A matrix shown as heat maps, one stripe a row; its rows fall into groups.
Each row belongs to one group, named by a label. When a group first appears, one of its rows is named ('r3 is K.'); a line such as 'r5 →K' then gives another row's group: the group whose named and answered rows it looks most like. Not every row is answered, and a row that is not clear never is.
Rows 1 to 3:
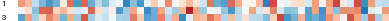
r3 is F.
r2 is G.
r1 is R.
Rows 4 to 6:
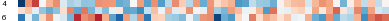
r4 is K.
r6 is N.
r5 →R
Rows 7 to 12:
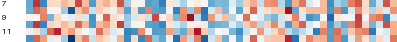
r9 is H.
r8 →N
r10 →G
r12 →N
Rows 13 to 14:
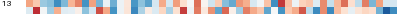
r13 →R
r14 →H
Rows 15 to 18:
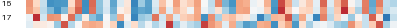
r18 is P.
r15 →R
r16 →R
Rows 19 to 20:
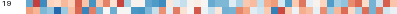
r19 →G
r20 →R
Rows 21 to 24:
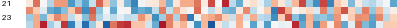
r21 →H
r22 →R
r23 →F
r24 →K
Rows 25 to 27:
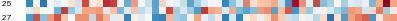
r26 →P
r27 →G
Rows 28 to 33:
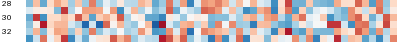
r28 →F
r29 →P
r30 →G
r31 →K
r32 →F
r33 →K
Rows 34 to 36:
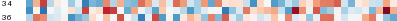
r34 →K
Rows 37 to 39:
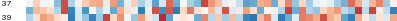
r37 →P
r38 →H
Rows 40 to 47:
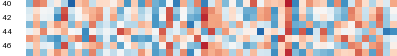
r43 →F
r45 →R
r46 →P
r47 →F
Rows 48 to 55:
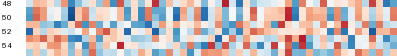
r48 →H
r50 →N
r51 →R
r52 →N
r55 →F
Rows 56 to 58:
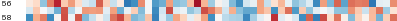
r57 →P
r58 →K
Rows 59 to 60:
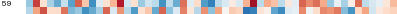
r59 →N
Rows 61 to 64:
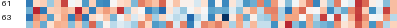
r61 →K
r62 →G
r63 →K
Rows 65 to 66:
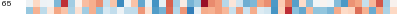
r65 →P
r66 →F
